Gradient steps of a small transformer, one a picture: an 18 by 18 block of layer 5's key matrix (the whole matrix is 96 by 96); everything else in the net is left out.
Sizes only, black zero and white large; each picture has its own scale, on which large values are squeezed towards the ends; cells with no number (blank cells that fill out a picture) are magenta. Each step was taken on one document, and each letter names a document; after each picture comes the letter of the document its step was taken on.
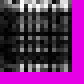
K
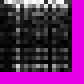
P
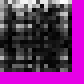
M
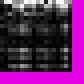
P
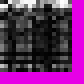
M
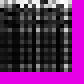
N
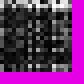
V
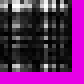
M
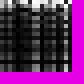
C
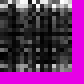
K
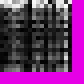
C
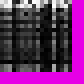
C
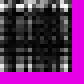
V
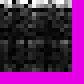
C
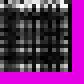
V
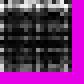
V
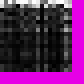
N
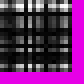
K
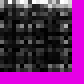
K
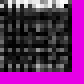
V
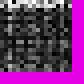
C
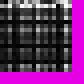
N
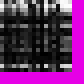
M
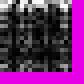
K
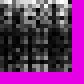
P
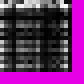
V
